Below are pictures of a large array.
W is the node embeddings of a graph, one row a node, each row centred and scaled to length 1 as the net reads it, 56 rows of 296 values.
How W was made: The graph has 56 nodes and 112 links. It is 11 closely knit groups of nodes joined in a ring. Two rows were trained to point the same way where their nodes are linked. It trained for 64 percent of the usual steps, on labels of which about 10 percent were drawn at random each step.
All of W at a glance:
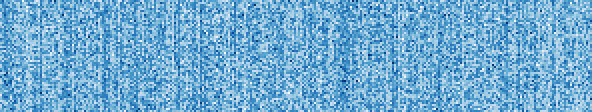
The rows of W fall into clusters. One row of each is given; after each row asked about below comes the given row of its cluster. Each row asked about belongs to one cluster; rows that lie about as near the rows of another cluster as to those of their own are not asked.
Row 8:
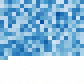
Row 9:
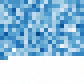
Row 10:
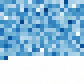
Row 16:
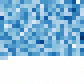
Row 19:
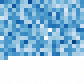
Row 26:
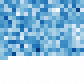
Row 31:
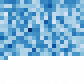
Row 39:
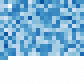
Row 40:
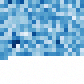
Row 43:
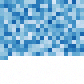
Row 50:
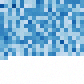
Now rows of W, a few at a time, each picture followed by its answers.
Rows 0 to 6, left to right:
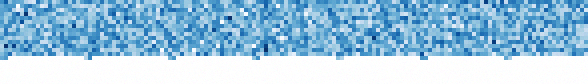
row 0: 43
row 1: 19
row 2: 31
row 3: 31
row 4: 16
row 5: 40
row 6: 26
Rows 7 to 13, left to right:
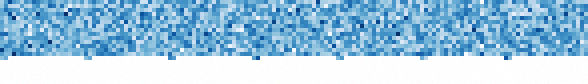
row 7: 8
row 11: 9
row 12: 39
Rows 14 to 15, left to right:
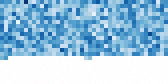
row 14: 19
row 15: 16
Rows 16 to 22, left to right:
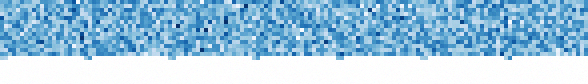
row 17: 8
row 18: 8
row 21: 16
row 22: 19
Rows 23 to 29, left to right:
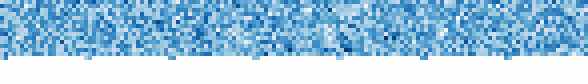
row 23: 50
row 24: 19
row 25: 50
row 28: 50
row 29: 39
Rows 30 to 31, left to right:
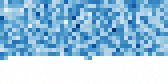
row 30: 16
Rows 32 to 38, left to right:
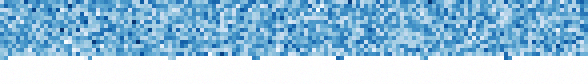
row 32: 26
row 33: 9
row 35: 10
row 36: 50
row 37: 43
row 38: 10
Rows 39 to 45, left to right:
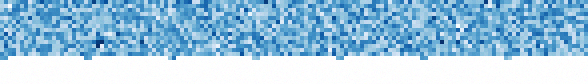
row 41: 43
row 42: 16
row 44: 10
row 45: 39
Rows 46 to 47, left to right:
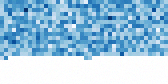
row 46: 9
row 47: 26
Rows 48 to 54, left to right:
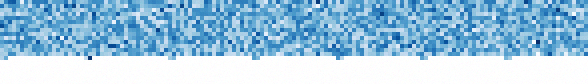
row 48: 26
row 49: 31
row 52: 39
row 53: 31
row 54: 39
